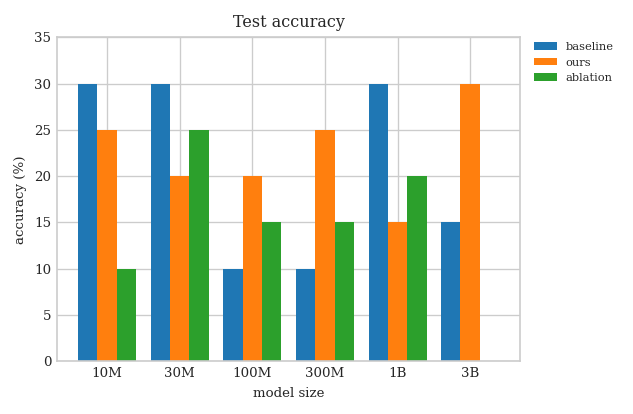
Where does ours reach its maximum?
3B
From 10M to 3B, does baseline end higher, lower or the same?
lower
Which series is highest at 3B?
ours
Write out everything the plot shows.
Title: Test accuracy
x-axis: model size, ticks 10M 30M 100M 300M 1B 3B
y-axis: accuracy (%), ticks 0 5 10 15 20 25 30 35
Legend: baseline, ours, ablation
Values:
baseline: 30 30 10 10 30 15
ours: 25 20 20 25 15 30
ablation: 10 25 15 15 20 0
